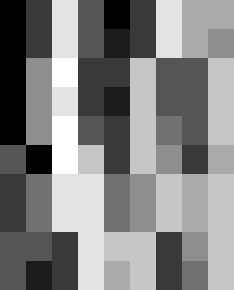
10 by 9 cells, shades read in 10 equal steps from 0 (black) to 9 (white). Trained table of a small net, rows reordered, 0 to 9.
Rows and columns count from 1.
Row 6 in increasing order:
0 2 2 3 5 6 7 7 9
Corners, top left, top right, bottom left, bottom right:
0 6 3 7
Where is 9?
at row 3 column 3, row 5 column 3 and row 6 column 3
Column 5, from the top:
0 1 2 1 2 2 4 4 7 6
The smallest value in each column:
0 0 2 2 0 2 2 2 5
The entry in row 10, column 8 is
4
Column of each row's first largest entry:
3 3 3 3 3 3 3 3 4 4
